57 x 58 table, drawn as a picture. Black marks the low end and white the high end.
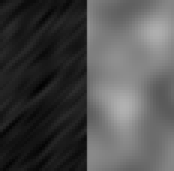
The table splits into one row of 2 panels. Panel 1,1: very low, slanting up to the right, faint in contrast. Panel 1,2: middling, smooth.
